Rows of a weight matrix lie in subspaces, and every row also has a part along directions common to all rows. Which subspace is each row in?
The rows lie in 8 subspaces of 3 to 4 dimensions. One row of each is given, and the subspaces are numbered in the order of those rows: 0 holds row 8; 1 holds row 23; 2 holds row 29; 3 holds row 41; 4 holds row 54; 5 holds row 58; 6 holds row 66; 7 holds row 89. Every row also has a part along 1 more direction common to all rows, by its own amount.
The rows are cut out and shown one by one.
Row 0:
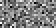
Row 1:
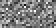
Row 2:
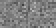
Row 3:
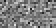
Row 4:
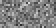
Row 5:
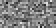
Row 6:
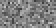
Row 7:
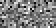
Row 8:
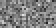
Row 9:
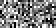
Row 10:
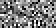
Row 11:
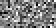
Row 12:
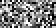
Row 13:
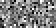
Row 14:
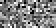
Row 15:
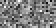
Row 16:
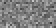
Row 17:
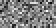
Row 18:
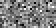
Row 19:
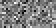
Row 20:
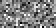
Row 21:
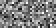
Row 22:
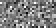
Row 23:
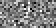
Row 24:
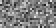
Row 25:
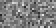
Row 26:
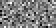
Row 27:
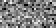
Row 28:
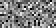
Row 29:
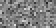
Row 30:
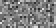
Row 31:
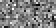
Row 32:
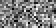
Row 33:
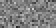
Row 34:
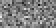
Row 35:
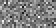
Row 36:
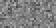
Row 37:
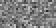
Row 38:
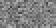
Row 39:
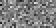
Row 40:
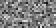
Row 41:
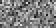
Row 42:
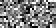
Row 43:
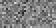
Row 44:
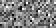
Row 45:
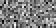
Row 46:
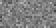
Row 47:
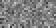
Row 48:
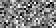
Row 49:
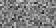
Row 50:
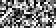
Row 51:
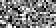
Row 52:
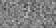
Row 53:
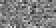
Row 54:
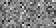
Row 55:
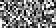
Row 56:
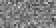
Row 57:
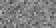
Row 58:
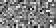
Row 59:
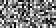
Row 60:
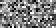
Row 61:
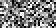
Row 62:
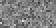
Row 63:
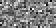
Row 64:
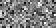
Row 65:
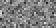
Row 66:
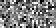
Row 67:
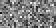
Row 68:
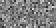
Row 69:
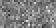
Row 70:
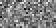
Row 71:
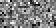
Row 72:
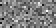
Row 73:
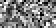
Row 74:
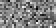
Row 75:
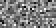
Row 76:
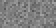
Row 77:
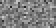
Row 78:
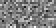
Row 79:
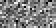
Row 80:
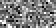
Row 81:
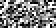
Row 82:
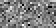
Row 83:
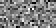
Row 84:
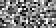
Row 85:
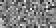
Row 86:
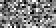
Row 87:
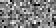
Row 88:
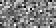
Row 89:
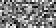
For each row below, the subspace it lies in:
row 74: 5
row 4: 3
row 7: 5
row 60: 7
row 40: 3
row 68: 6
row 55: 6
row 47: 2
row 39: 2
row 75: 0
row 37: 7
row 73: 1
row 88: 3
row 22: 1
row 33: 0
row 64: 2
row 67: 5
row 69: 4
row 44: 3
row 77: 5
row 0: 2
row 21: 3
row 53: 7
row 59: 4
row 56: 5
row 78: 7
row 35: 4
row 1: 4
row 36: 5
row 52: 1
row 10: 6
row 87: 5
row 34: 1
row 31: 5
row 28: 6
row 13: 6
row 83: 0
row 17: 7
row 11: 3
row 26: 2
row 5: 3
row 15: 0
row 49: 2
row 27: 1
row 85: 6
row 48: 6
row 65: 2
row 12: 7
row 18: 6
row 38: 0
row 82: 4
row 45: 4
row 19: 4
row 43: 4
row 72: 2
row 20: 3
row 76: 1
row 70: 1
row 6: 0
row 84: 0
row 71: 5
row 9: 4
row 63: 3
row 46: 1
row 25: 1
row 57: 2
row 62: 2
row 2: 1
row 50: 5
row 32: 5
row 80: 0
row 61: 6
